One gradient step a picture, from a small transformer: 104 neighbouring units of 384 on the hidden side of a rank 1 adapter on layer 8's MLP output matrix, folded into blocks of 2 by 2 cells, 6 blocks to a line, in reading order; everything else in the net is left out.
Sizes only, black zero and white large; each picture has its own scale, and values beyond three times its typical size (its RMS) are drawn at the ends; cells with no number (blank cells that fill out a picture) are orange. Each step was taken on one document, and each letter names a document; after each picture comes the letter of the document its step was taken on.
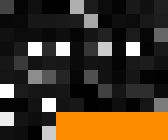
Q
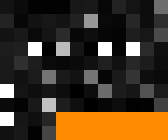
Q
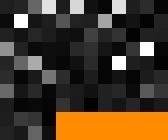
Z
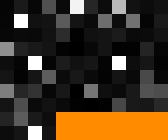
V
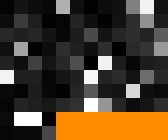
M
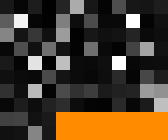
V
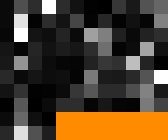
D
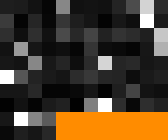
M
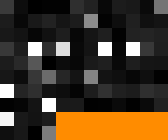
Q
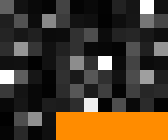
M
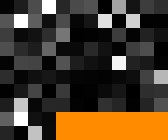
Z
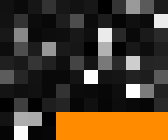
D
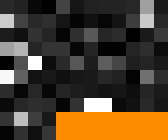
M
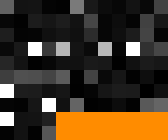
Q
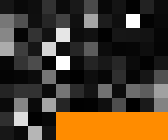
V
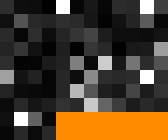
M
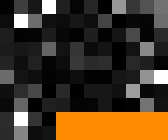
D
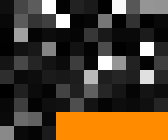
D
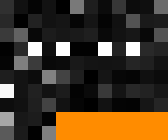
Q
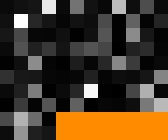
D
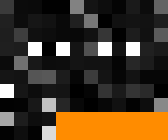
Q
